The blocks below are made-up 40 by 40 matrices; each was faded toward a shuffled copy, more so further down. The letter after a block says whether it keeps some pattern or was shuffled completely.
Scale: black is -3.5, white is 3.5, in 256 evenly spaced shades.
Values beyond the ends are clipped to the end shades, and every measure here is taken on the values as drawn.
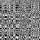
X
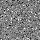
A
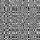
X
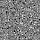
A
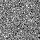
A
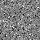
A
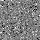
A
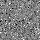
A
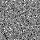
A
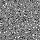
A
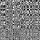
X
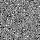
A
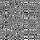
X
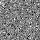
A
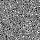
A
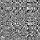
X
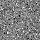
A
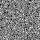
A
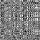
X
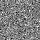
A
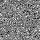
A
